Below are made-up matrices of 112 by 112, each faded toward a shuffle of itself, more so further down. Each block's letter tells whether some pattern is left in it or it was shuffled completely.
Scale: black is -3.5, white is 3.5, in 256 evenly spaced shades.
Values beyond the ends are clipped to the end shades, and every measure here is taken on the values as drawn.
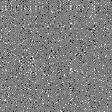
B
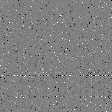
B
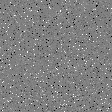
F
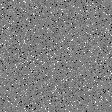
F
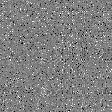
B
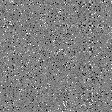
B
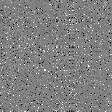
B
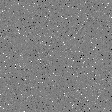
F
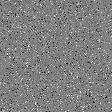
F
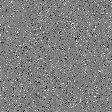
F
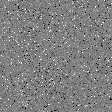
F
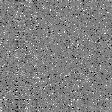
B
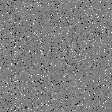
B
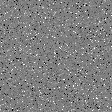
F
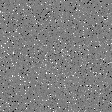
F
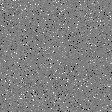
F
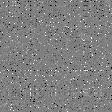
B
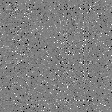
B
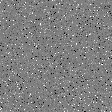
F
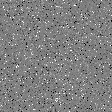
F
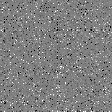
B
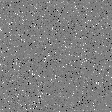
F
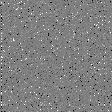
B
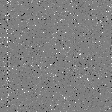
B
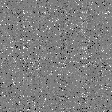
B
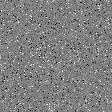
F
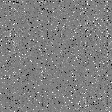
B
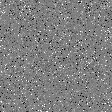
F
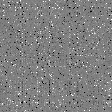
B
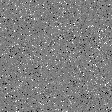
F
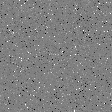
F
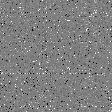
B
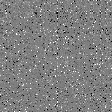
B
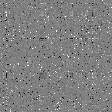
B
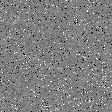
F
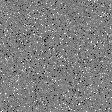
F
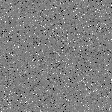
F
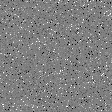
F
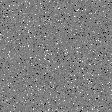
F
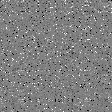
B
